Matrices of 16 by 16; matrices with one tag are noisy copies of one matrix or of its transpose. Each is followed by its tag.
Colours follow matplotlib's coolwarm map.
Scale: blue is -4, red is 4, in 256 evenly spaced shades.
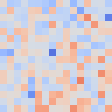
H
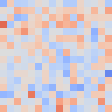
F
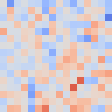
H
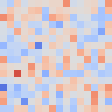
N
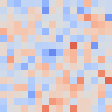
H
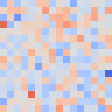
F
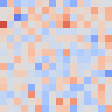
F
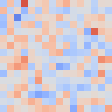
F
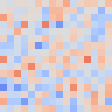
N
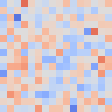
F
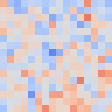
H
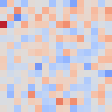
F
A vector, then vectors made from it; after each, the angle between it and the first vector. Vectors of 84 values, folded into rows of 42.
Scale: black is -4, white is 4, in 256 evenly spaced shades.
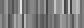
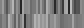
nearly opposite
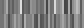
nearly parallel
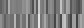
orthogonal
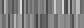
nearly parallel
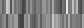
orthogonal
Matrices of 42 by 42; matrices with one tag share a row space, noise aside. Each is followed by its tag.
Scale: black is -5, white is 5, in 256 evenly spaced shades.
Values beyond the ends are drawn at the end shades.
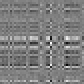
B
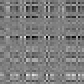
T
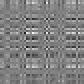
T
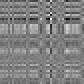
B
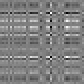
B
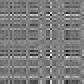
B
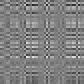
T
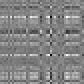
B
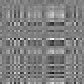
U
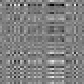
U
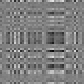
U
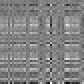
B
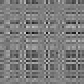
T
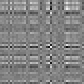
B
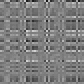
T
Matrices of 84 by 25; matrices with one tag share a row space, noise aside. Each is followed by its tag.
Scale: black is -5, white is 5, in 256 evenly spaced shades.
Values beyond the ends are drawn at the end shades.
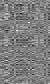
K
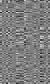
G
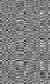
G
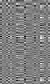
G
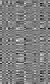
G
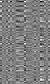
G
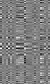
G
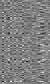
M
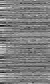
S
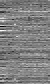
S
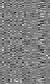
M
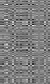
K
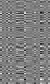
G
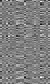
G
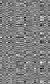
G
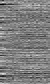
S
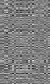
K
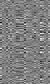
G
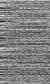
S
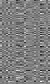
G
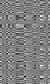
G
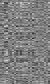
K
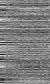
S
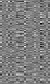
G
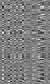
M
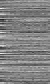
S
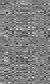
K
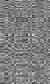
K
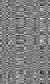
G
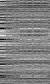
S
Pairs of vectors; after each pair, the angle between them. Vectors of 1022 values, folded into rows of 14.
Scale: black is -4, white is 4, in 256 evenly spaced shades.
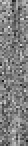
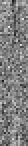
nearly parallel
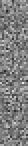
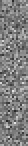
nearly parallel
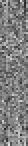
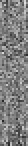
nearly opposite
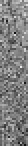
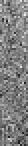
nearly parallel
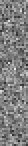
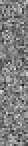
nearly parallel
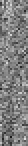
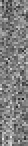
nearly opposite
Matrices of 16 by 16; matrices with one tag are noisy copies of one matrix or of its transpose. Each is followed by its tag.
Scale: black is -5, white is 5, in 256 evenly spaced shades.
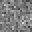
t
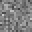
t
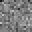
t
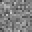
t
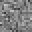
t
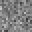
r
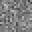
t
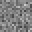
r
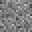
r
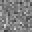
r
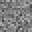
r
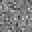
t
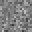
r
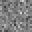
r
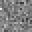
r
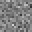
r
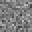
r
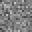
t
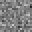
r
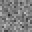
r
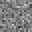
r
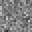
r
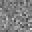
r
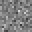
r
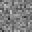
t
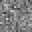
t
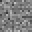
t
